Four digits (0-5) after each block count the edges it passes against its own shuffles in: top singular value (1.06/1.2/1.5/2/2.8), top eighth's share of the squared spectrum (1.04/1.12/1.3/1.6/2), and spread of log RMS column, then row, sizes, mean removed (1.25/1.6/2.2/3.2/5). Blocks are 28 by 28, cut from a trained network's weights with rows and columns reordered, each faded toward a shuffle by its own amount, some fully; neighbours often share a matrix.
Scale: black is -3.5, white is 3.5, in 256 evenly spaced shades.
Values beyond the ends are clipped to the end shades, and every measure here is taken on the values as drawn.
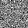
1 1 0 0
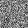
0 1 0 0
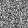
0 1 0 0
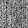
2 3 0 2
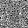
0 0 0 0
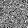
0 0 0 0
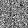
1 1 0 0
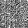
1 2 0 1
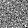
0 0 0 0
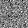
0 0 0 0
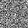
2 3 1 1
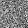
2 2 1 0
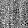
2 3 0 1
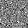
1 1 0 0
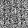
2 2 0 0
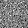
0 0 0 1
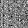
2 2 0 1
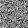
1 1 0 0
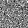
0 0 0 0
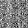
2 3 0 2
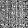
2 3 0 2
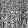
2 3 0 1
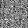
1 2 0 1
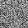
2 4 1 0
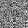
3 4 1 1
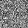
2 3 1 0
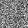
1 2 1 0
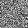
2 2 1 0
